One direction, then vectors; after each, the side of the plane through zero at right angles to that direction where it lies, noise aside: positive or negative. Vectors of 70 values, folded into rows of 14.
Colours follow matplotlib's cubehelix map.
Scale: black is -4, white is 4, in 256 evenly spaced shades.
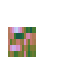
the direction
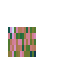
positive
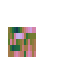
negative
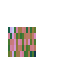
positive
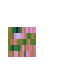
negative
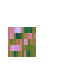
positive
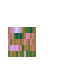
positive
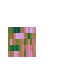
negative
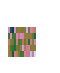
negative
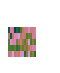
negative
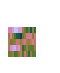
positive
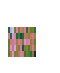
positive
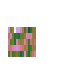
positive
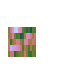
positive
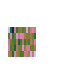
negative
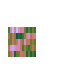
positive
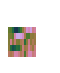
negative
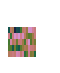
negative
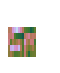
positive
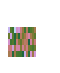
positive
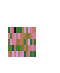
negative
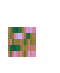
negative
